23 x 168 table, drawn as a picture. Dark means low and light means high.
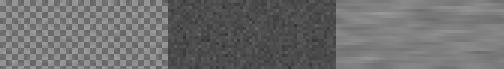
It is made of 1 by 3 panels. Panel 1,1: middling, checkered. Panel 1,2: low, fine-grained, faint in contrast. Panel 1,3: middling, streaked across, faint in contrast.
